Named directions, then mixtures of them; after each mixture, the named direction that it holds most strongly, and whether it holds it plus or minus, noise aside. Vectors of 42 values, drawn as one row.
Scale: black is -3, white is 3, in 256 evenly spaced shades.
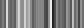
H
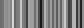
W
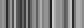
H, minus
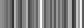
W, minus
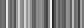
H, plus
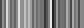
H, plus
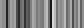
H, minus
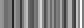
W, minus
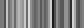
H, plus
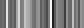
H, plus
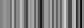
W, plus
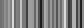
W, plus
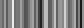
W, plus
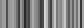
H, minus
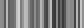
H, plus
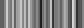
W, plus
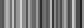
W, plus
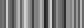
H, plus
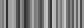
H, minus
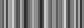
W, plus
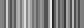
H, plus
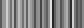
H, plus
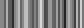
W, minus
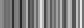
W, minus
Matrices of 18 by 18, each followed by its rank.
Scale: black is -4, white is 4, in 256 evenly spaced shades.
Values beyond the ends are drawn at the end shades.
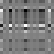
one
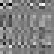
two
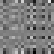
two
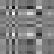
one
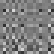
two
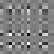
one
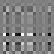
one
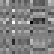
two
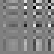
one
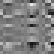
two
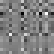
two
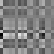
one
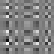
one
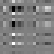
one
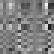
two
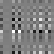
one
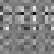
two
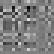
two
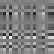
one
